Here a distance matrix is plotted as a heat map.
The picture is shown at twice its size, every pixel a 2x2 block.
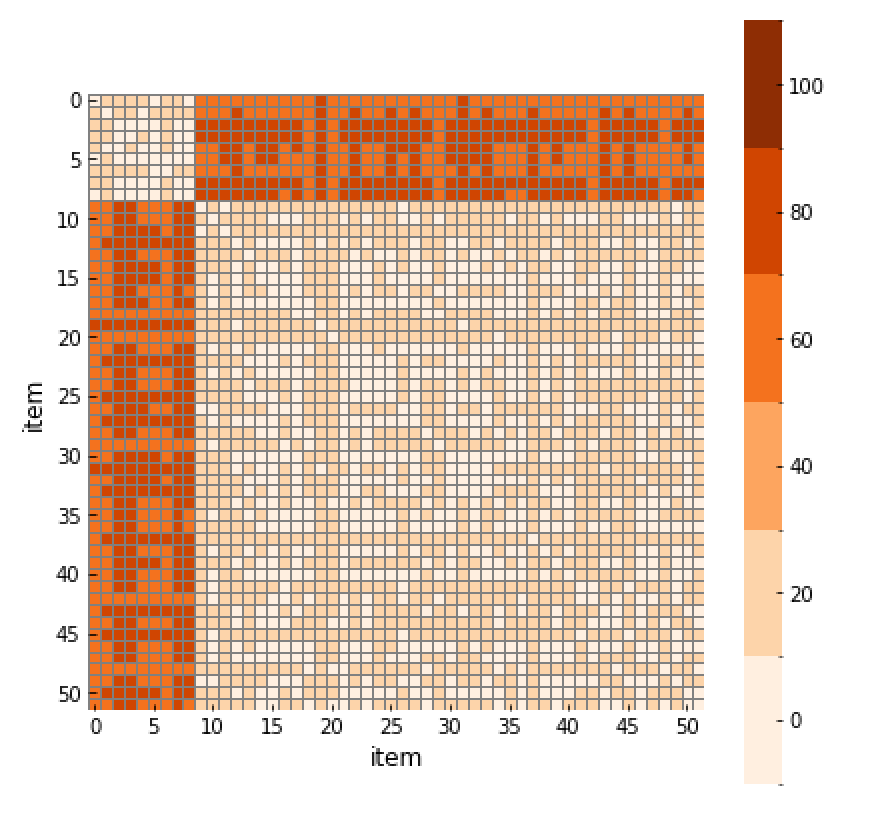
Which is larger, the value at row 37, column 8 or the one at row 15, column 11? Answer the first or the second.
the first
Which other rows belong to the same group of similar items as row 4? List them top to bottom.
0, 1, 2, 3, 5, 6, 7, 8
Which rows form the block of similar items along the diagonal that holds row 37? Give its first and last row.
9 to 51
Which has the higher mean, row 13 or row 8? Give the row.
8
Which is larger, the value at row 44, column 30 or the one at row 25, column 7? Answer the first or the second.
the second
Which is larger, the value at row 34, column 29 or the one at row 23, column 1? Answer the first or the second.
the second
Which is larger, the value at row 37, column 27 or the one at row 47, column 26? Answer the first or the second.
the first
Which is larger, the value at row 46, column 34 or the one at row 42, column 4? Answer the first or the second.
the second
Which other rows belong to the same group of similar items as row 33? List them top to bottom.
9, 10, 11, 12, 13, 14, 15, 16, 17, 18, 19, 20, 21, 22, 23, 24, 25, 26, 27, 28, 29, 30, 31, 32, 34, 35, 36, 37, 38, 39, 40, 41, 42, 43, 44, 45, 46, 47, 48, 49, 50, 51
